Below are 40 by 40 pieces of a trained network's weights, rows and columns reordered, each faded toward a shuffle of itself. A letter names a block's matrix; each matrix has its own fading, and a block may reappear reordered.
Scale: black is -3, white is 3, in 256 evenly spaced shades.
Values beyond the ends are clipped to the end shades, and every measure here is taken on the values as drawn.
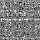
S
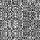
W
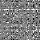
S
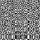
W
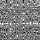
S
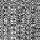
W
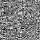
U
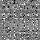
S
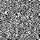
U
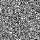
U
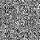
U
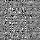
S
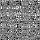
S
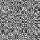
W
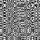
W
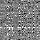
S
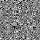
U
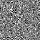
U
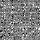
S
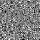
U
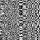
W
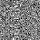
U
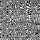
S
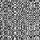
W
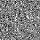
U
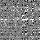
S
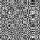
W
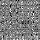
S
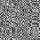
W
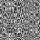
W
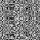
W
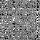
S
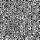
U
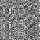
W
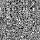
U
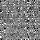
S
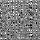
S
